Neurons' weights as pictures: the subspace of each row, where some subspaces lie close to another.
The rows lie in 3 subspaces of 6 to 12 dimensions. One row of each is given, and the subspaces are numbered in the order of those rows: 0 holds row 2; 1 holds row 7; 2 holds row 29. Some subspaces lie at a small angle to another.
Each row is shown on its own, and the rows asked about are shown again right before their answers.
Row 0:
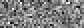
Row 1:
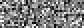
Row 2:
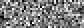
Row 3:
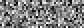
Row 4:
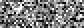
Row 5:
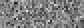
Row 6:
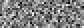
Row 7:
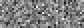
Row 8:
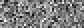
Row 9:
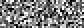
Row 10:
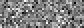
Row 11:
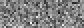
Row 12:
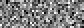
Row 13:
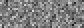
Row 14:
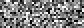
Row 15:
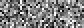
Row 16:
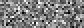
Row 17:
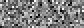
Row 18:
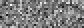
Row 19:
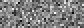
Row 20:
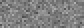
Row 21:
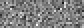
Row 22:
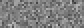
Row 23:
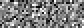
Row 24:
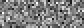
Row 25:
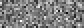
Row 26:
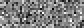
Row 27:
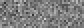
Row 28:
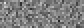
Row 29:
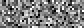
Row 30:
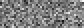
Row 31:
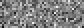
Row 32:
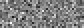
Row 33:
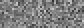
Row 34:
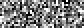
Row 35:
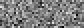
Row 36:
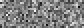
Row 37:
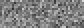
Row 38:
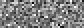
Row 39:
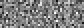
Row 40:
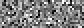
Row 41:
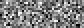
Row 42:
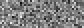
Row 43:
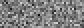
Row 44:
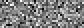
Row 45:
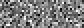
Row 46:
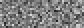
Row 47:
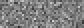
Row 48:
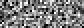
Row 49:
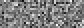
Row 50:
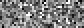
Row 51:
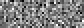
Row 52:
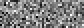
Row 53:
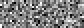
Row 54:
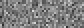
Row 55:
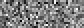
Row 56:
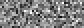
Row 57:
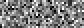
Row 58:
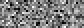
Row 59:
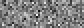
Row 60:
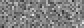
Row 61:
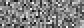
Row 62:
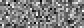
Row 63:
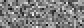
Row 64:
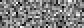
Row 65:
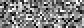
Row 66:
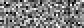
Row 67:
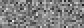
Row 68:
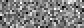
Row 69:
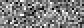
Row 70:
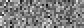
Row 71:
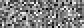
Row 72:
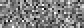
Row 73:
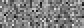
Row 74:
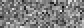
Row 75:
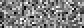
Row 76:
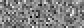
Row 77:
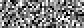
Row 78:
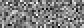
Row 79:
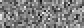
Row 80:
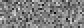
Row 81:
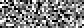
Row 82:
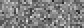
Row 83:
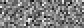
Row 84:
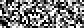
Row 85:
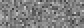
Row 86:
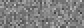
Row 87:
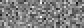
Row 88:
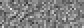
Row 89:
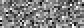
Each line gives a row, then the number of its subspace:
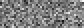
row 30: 1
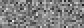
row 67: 1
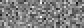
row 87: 0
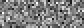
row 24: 1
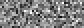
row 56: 1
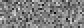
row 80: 1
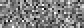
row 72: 1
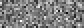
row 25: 1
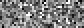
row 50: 0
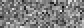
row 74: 1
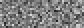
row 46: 0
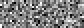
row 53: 1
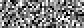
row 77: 1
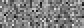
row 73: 1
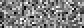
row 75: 0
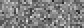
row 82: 1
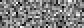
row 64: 1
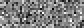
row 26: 0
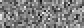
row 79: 0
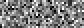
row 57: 2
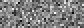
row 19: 1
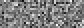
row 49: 0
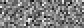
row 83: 1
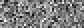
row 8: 1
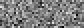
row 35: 1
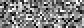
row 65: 1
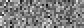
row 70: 1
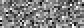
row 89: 1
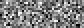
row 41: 0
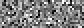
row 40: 2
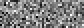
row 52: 1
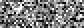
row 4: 1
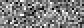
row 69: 1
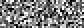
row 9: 1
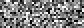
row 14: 1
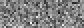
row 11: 1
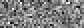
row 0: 1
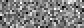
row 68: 1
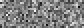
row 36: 0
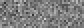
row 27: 1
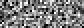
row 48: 0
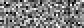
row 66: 1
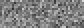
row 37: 1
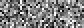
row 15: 1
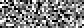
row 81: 0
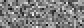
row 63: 0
